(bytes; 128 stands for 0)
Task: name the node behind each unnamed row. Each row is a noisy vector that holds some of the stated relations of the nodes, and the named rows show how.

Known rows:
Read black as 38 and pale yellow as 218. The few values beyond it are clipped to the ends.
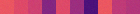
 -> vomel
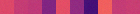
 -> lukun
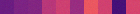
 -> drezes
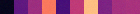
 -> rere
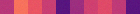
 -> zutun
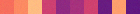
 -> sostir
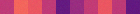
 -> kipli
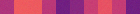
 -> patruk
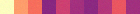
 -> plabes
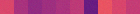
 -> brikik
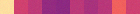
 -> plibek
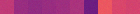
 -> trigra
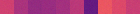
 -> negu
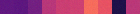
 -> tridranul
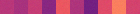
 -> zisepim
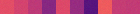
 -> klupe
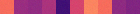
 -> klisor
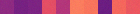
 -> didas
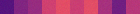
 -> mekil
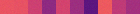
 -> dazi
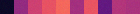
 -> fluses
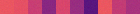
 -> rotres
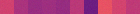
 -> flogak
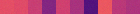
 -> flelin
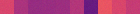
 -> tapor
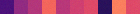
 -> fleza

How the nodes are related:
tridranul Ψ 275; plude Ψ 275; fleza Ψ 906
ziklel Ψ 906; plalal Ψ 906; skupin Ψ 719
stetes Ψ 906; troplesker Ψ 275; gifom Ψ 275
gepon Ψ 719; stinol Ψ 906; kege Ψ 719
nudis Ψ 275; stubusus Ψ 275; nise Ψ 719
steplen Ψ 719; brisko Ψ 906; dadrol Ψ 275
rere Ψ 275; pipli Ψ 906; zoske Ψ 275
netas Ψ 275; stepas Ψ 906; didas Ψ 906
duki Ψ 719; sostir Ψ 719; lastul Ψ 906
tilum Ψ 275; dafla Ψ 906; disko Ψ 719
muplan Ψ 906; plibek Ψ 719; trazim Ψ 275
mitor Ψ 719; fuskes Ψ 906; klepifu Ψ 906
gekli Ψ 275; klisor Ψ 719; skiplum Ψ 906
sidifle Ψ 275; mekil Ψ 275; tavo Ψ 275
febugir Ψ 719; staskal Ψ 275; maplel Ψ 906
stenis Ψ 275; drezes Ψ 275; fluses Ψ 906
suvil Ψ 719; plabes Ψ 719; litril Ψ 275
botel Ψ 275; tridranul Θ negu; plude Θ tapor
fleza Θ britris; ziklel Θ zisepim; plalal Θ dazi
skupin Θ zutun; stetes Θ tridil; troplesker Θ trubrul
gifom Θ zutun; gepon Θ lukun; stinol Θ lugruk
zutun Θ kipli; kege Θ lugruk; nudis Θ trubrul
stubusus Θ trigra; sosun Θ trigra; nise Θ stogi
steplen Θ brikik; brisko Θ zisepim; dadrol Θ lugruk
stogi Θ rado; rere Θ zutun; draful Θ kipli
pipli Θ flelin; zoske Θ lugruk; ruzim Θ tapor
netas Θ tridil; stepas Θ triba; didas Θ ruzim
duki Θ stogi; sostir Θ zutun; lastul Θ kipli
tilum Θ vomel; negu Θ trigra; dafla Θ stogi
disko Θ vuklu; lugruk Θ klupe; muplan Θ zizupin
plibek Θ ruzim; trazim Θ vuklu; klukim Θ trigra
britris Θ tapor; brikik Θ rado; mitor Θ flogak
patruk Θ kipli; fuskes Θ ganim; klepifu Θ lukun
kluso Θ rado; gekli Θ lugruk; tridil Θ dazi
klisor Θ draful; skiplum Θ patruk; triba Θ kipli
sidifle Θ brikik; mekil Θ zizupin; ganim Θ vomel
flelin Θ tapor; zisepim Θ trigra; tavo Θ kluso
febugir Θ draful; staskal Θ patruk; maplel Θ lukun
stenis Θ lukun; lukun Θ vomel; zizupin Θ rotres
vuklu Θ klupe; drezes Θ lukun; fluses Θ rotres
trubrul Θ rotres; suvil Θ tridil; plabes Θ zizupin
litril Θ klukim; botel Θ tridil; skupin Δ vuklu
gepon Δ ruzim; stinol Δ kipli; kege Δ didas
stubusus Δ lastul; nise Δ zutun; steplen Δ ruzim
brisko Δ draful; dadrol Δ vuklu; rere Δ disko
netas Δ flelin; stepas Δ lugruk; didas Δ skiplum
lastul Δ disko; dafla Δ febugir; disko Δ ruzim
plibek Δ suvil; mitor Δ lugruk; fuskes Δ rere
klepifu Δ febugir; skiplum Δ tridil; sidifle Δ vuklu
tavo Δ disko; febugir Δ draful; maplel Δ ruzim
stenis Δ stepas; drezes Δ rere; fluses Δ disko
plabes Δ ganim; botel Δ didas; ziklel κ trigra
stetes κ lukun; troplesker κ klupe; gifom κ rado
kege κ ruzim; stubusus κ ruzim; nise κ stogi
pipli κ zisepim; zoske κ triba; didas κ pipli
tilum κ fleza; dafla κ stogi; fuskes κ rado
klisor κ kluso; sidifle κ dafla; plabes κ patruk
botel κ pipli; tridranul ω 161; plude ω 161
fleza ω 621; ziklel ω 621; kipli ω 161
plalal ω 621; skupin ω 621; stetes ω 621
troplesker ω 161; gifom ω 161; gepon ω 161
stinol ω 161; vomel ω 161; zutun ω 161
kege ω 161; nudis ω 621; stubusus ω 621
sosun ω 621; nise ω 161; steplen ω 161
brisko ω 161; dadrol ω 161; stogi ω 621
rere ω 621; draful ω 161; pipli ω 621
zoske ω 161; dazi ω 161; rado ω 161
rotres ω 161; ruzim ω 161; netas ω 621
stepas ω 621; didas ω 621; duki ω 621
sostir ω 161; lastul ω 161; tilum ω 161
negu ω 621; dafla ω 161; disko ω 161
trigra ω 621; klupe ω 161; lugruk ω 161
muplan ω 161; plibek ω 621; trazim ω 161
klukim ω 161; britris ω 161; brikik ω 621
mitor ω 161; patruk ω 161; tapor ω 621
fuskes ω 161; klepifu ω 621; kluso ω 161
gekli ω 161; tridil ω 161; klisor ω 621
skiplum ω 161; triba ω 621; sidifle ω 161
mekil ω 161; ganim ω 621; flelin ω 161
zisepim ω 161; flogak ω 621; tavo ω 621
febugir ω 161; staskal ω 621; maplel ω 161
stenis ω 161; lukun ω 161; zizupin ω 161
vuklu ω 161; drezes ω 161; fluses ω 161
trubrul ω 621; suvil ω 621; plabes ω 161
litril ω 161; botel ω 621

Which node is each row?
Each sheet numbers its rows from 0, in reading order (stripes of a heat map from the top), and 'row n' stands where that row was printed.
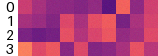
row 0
stogi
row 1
ziklel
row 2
netas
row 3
gepon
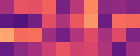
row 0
gifom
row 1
pipli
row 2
febugir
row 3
troplesker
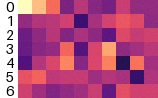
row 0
nise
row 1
triba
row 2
ruzim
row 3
staskal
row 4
stepas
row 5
sidifle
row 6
ganim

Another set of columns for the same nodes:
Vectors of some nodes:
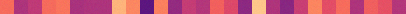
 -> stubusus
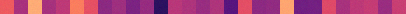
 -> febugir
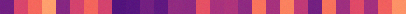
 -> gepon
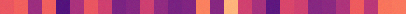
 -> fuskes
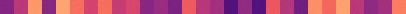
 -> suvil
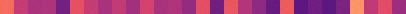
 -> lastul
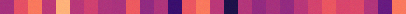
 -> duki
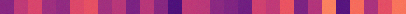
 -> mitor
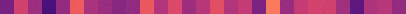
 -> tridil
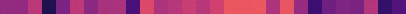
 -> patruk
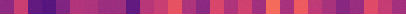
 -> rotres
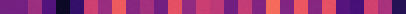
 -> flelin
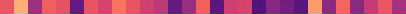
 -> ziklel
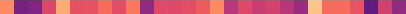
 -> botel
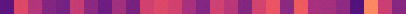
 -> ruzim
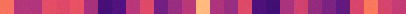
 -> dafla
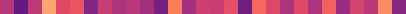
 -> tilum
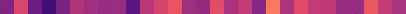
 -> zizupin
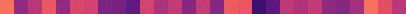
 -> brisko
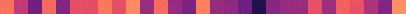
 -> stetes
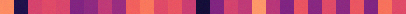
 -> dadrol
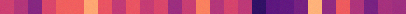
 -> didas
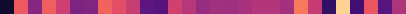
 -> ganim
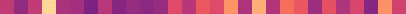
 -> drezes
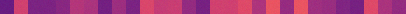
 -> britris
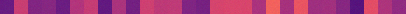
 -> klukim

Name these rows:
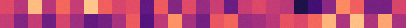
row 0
skupin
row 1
troplesker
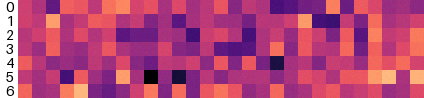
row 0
pipli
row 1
sostir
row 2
steplen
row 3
disko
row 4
muplan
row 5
plabes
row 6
tavo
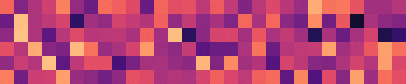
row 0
nudis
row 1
trigra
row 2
zutun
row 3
kege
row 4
maplel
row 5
sidifle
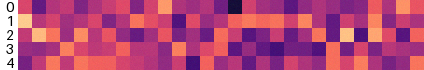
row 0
stinol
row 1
gifom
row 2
nise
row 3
fleza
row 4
plibek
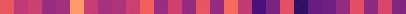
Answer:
skiplum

